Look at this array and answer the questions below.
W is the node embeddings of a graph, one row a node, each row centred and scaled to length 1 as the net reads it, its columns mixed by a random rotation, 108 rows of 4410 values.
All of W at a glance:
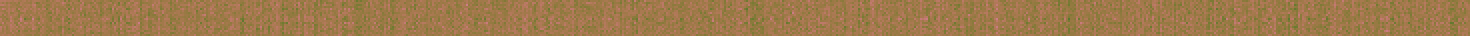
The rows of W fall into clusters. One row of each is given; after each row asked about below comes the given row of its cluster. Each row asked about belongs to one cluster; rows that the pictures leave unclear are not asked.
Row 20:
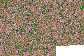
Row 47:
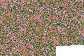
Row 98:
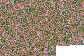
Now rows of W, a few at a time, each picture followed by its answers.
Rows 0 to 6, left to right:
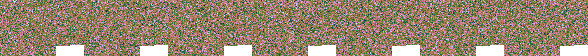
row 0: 47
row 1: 47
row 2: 98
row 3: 98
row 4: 20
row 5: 47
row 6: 20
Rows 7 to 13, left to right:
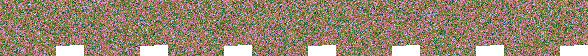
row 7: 98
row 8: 47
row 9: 98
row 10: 98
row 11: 20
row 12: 20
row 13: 98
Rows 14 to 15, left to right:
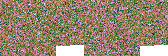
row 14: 98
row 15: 47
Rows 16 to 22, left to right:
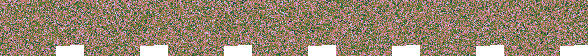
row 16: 47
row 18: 98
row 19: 98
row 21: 47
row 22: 20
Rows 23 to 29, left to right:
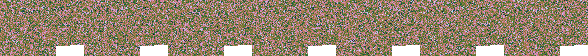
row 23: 47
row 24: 47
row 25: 98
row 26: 47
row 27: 98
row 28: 47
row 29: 47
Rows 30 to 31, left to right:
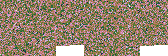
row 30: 20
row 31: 98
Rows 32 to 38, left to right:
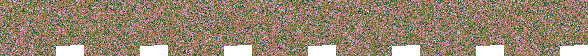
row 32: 47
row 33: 20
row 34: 98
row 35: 47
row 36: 47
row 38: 47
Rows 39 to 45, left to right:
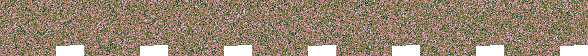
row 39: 20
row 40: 20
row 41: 20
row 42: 20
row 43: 20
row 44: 98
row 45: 98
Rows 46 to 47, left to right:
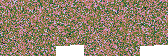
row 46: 47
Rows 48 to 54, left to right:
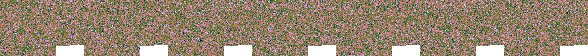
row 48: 20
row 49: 47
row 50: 98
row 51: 98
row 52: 20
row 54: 98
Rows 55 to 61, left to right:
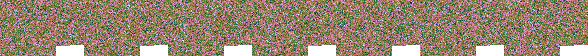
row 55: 20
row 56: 98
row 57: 98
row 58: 98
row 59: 98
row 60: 20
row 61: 47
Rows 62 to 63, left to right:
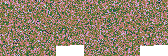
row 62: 98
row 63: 98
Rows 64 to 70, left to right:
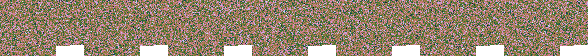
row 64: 20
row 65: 98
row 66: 98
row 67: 47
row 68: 47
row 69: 47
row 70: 98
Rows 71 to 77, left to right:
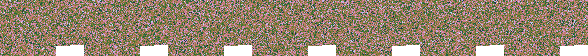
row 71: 47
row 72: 47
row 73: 98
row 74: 20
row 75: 98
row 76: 98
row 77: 47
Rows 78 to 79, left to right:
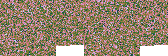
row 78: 98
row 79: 47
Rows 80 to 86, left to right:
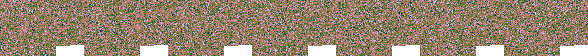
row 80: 47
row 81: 20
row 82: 20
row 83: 98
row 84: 98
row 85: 47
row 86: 98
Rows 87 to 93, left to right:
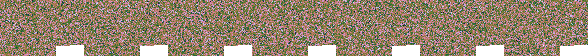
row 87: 20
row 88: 98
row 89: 98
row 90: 20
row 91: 47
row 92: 98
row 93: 20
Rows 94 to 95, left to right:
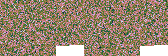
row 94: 98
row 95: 20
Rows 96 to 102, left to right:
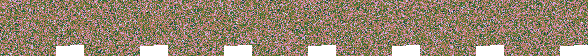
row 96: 47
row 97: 98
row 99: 98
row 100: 20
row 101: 47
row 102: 20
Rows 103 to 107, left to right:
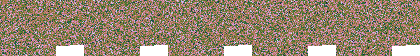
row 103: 20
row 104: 47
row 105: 47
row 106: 98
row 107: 98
